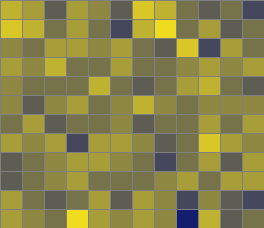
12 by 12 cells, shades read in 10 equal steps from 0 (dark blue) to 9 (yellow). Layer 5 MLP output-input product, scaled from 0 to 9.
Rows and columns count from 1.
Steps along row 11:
down down up up down up down down up down down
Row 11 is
6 4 3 4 6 3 6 5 2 5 3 2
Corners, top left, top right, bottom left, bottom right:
7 2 6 4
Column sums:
64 57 55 63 61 54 61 56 51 65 52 53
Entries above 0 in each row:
12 12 12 12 12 12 12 12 12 12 12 11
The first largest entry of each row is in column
7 8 9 3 5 7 2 10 4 4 1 4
